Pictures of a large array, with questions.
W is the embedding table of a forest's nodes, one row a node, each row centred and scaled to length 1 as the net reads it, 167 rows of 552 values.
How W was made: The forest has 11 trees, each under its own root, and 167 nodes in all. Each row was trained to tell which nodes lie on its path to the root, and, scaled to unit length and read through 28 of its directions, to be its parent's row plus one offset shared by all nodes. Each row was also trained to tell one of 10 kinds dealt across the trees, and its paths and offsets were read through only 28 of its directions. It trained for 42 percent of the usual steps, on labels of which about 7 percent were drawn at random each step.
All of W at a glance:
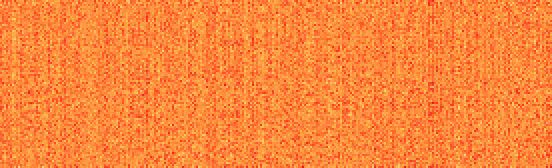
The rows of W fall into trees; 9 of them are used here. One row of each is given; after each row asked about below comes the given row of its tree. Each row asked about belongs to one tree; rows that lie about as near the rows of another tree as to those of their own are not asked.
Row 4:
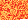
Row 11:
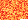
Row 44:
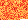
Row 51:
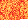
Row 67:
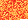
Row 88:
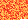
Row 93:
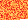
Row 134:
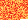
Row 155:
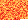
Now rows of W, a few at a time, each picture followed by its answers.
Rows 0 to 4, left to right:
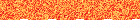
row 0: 67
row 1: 67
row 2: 51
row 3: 67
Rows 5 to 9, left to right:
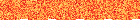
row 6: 11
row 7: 155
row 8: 4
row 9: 11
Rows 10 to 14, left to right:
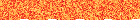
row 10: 67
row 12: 155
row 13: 155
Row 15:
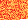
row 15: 51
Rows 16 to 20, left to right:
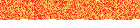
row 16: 88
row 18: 51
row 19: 134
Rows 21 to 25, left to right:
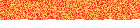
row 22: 67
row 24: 134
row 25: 134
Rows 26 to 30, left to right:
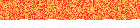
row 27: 11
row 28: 67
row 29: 11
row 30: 134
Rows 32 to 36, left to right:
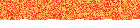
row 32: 51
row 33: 93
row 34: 134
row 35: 44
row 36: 11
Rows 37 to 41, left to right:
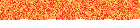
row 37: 155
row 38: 134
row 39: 11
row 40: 4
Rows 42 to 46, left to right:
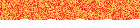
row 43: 155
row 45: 155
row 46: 67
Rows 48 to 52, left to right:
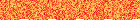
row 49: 155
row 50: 11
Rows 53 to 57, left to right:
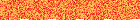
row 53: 93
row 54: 155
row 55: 134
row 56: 11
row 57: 88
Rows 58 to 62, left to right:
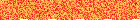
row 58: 11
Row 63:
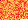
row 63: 51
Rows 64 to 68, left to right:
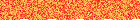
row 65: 134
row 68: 155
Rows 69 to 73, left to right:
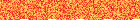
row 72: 134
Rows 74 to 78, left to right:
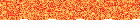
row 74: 51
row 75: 44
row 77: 155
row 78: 134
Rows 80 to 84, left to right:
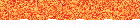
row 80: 67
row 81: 11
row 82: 67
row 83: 51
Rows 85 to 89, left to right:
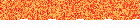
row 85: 51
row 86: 134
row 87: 93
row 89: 4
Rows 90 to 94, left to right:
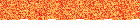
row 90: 51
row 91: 51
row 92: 67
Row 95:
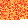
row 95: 134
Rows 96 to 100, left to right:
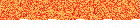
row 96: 44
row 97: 51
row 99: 134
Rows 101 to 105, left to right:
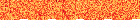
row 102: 51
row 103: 67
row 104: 88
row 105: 134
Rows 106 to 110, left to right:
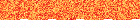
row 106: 51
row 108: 134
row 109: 51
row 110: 155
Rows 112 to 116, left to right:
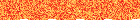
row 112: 4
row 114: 155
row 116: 134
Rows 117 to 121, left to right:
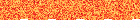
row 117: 155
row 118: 11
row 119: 88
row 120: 67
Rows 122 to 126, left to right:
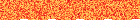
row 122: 93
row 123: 51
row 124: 88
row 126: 67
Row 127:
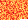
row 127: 11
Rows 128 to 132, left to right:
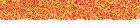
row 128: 155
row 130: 155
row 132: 155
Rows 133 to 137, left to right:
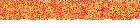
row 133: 134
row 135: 88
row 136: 51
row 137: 44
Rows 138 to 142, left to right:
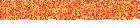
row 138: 51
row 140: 44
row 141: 67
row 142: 88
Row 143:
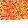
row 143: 4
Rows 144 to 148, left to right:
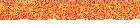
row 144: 67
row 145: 134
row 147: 155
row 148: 134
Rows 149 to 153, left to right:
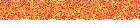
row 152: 88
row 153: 88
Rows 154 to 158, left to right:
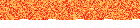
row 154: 155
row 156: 11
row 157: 11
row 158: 93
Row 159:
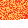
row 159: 93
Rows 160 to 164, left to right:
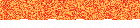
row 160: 88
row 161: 51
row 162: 67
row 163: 93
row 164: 88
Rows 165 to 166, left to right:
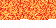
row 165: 155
